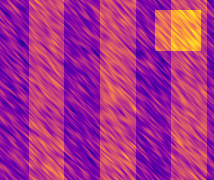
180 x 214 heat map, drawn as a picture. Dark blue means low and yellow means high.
Odd patch: higher, in the top right. Stripes: upright, repeating 3 times. Ninth with the highest average: top right.
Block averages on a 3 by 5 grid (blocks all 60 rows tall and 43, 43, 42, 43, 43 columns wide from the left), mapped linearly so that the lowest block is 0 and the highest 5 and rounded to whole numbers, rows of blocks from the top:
1 1 2 2 5 / 1 1 2 0 2 / 1 1 2 0 3
